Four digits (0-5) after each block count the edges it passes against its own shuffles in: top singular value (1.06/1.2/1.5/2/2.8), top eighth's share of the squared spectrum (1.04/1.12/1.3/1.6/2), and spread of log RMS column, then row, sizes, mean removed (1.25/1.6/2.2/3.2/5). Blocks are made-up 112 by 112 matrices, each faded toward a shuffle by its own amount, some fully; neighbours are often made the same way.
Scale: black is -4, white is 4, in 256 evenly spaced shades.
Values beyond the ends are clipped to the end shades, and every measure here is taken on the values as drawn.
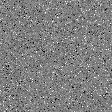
0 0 0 0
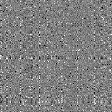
5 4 3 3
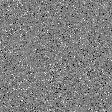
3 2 0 1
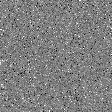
1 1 0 0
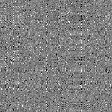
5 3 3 2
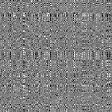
5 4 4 3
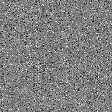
3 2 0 0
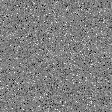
2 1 0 0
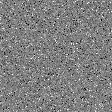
0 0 0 0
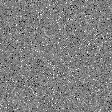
2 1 0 0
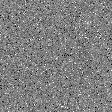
2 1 0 0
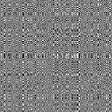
5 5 4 4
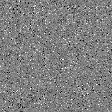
3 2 1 1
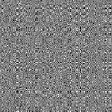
5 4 4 3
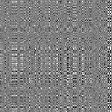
5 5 4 4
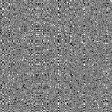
5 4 3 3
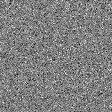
2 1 0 0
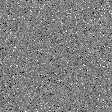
0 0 0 0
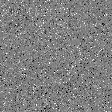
2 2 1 0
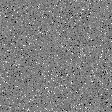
0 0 0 0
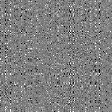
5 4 3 2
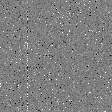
3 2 1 0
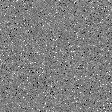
0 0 0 0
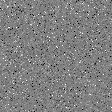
0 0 0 0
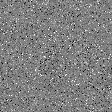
2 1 0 0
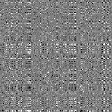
5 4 3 3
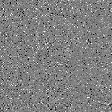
4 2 1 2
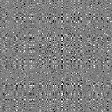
5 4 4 3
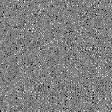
4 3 2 2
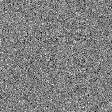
3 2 1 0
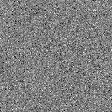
3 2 0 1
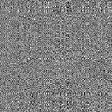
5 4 3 3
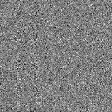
4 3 2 2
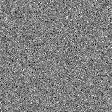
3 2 0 0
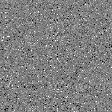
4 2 1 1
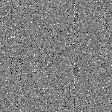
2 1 2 0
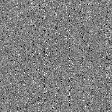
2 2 3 0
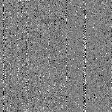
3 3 3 0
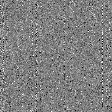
2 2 3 0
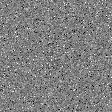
0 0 0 0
